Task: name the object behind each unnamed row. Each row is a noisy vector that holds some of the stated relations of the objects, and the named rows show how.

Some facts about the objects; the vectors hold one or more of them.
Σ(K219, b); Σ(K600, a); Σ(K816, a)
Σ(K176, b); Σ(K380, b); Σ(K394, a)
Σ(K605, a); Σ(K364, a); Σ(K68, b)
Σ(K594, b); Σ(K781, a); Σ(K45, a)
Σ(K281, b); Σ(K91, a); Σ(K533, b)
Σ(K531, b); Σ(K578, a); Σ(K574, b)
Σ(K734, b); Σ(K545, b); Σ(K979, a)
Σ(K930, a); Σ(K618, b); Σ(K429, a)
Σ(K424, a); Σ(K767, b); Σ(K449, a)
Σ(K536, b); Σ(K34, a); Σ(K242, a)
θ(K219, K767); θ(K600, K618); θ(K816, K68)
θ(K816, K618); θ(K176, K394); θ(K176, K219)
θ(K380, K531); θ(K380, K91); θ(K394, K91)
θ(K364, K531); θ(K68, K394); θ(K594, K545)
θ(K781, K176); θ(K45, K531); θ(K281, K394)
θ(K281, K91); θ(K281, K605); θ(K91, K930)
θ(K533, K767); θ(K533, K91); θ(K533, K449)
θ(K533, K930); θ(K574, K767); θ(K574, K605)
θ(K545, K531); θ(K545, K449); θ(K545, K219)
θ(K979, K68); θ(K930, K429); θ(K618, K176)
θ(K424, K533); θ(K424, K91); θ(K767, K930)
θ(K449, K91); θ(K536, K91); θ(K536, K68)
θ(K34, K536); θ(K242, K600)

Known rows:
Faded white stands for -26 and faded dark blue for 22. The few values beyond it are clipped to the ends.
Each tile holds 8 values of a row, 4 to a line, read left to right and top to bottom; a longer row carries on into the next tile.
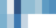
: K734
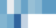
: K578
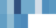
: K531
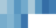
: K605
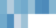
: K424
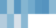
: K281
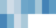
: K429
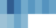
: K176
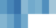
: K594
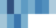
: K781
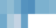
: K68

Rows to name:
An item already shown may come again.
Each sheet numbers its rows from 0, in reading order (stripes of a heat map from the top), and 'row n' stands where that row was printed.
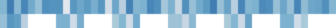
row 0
K600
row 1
K380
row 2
K281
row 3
K574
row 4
K281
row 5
K533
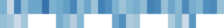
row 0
K574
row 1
K767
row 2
K424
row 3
K281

